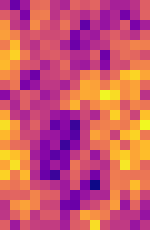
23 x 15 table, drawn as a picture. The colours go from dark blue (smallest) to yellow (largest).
The histogram is bell-shaped. The ninth with the lowest average is the bottom middle. No overall slope runs across the table. The middle right is the ninth with the highest average.
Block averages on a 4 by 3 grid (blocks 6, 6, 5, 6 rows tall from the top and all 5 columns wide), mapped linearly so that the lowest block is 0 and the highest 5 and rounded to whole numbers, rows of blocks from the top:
3 1 1 | 2 2 4 | 3 0 5 | 3 1 2
